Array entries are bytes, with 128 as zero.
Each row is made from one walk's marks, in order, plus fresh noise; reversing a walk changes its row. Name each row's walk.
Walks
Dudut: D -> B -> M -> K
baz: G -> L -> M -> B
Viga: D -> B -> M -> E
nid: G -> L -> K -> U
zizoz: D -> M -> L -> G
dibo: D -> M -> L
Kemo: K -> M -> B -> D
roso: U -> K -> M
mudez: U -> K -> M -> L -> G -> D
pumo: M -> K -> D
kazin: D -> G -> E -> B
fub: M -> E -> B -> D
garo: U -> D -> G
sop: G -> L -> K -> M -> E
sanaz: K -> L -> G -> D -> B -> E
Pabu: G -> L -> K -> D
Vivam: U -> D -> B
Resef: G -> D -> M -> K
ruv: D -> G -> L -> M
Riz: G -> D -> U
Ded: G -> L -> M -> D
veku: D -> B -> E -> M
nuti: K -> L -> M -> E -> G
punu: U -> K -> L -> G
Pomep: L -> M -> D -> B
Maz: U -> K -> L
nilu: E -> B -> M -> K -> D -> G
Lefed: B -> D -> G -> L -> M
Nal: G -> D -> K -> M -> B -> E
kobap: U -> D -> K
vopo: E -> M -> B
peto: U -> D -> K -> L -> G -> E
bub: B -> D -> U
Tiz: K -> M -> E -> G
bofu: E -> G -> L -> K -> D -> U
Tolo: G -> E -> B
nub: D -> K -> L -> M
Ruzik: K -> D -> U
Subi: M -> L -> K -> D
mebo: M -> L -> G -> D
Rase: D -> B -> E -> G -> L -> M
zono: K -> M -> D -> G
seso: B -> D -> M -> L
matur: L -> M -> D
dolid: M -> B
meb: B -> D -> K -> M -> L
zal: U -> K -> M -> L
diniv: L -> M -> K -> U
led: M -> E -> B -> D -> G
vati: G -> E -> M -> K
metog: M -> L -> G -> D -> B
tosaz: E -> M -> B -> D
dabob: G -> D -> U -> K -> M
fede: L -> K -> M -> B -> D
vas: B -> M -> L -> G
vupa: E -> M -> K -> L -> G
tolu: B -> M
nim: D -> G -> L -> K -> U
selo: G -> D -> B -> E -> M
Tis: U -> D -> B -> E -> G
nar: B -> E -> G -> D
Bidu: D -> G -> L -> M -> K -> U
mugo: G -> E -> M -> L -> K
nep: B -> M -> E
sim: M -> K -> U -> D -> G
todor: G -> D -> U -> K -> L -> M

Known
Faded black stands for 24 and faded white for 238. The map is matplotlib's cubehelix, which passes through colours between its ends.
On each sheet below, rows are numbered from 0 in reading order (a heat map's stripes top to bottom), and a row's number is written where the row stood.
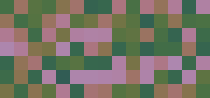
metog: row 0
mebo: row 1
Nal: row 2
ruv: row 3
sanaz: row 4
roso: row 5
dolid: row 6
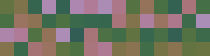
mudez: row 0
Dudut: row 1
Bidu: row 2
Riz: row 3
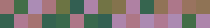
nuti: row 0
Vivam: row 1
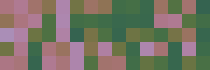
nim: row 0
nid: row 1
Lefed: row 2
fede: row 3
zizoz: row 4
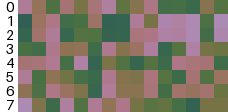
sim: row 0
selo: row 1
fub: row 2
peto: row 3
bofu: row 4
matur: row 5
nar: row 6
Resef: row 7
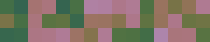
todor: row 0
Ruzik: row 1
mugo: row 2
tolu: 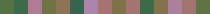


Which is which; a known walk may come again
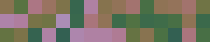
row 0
nar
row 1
ruv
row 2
mudez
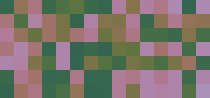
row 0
sanaz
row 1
nuti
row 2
sim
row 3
Rase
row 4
Lefed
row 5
Vivam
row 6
selo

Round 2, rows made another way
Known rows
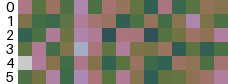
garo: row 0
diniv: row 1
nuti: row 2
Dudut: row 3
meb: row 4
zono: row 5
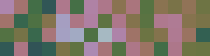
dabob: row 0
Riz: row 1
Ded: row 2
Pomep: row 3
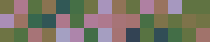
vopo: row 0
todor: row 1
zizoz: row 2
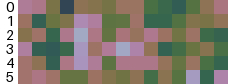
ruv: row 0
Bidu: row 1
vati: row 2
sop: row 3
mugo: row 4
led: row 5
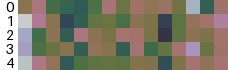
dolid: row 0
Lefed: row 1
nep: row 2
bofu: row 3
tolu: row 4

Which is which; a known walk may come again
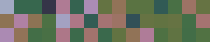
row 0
peto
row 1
dibo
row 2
kobap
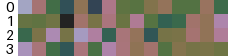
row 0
roso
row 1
sanaz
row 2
Tiz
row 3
dabob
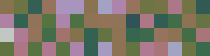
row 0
Pabu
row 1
punu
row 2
meb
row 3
tosaz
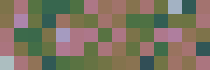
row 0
dolid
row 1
Rase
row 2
Riz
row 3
mudez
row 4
tolu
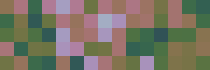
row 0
vati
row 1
baz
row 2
Viga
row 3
Bidu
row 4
Vivam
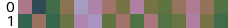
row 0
nid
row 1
matur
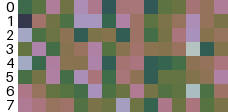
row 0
nuti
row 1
Kemo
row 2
bofu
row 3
fub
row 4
vas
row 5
zono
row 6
mebo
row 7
nilu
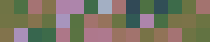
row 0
zizoz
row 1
Tis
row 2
selo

